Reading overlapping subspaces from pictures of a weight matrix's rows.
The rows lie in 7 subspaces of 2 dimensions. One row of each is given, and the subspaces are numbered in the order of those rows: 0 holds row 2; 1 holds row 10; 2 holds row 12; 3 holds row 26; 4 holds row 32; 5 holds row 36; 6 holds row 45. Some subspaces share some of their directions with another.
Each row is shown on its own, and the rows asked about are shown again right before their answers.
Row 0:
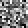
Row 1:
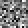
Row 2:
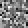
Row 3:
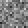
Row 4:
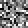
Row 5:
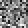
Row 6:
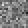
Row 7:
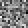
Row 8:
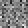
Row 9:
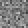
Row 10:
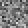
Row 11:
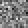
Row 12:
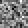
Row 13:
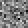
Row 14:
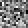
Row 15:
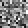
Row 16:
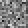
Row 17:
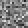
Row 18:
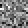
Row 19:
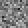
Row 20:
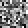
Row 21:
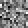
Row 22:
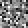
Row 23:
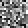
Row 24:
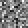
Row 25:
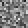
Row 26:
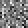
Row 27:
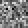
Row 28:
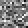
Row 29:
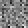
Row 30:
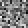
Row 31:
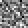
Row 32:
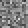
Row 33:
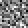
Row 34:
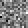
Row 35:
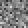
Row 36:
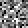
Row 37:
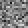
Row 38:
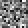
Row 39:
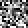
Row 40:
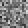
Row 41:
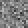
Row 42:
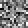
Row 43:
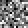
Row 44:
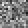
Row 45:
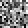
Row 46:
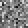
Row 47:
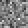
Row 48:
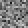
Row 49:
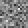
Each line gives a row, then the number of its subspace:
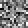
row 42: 0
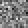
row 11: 2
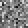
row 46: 5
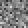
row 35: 4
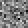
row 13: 3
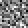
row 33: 2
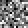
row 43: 4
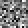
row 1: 5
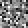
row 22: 0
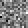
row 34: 1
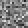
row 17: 6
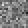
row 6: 2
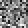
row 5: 0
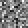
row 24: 5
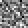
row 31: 2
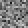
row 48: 6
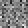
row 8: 3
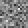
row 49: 1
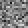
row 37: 6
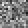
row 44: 2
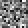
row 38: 5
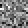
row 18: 0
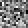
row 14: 3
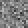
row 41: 3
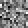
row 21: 0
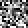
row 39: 1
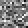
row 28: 6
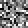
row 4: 0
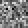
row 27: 2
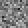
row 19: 1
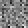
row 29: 3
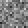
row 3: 4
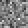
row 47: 4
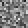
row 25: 3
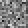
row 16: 4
